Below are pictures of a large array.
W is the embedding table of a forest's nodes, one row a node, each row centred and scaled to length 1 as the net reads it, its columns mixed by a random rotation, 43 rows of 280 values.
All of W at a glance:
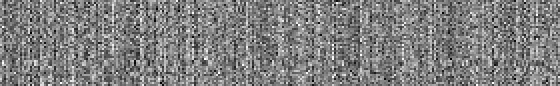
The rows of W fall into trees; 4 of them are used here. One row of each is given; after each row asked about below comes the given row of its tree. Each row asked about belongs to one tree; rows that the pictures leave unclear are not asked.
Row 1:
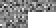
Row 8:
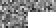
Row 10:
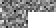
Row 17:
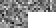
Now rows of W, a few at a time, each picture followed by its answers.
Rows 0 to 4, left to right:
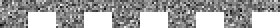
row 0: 10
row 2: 10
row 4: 17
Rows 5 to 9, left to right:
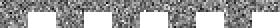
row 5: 10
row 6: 10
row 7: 1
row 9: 10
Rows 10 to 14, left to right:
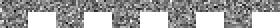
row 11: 1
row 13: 8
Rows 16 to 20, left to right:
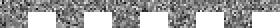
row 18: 8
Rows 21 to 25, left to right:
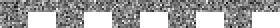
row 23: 1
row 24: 10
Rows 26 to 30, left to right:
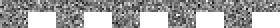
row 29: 10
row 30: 8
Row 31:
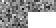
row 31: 8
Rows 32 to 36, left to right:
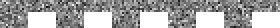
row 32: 8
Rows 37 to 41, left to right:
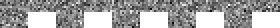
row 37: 17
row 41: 1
